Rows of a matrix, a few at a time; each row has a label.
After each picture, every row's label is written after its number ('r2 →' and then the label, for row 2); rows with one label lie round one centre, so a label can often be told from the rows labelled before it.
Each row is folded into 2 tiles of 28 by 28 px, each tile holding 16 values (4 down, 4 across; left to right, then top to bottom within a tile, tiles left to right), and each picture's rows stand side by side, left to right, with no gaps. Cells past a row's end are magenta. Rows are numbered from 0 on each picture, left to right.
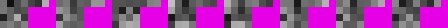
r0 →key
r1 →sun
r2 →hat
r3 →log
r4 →log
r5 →sun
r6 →sun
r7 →key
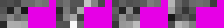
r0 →hat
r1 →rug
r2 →hat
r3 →log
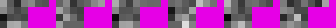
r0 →log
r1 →sun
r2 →log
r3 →rug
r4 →log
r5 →key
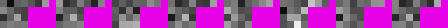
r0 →key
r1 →key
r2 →hat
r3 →key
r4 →sun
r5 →rug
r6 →sun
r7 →key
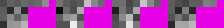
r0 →hat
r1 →rug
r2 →rug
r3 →hat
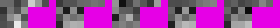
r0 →rug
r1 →hat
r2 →key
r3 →hat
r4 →hat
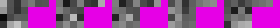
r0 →log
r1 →key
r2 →key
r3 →sun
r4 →hat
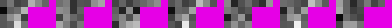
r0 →rug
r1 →sun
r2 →hat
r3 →rug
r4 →key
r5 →rug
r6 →log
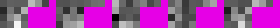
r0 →rug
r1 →hat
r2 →log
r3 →sun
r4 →rug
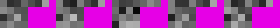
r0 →key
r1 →key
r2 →hat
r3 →key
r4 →key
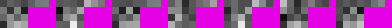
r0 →hat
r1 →rug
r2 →hat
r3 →sun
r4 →rug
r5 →log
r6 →hat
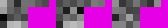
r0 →log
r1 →hat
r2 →key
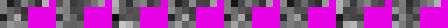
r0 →key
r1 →sun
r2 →log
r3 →key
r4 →key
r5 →key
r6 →log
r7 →sun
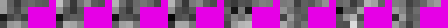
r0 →log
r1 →log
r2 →log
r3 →log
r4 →hat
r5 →sun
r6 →rug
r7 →sun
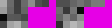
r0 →log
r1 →hat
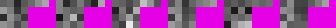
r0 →sun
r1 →key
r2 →rug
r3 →sun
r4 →hat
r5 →sun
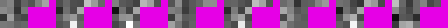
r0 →sun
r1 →rug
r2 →rug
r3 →sun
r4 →rug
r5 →sun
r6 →rug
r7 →log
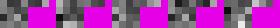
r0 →key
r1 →log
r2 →sun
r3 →key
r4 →rug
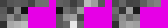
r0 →hat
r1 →rug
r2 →hat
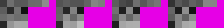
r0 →hat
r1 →hat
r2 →hat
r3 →hat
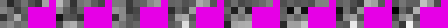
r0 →key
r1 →log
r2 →sun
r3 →rug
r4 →hat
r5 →hat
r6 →rug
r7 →rug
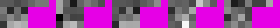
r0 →hat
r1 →log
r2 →hat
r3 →rug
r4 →key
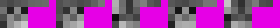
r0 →hat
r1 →hat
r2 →log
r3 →hat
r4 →log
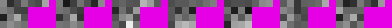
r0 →key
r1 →key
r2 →rug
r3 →hat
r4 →hat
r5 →sun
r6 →key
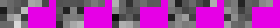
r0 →rug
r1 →hat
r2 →log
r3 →key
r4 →sun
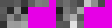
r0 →hat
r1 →rug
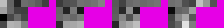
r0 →log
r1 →hat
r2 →hat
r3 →rug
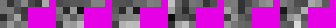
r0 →key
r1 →hat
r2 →hat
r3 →log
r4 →sun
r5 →rug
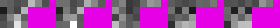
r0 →rug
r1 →rug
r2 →sun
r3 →hat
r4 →hat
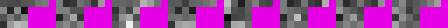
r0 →hat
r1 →key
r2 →rug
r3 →hat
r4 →log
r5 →key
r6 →key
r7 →sun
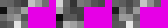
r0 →rug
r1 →log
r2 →rug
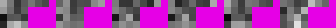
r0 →log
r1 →sun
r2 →key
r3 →key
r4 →log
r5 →rug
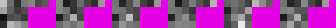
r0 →log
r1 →key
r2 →key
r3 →key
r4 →rug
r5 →key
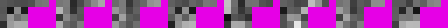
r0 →hat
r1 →sun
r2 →sun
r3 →hat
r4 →log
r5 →rug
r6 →sun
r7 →hat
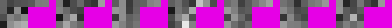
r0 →hat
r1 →key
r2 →sun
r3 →rug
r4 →sun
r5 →sun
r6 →key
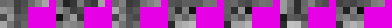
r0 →sun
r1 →key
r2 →sun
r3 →hat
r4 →hat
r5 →log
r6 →hat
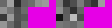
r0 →sun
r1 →key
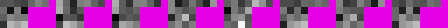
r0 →hat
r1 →log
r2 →log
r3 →key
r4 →rug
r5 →hat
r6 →key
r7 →hat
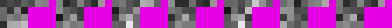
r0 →hat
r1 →key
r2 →rug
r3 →key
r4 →rug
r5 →sun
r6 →key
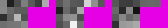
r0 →key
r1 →rug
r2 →hat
